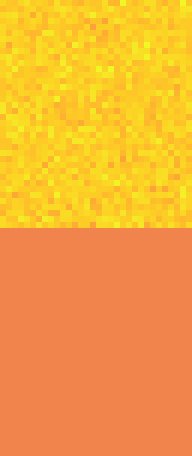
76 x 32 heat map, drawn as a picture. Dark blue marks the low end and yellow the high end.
It is made of 2 by 1 panels. Panel 1,1: very high, fine-grained, faint in contrast. Panel 2,1: high, flat.
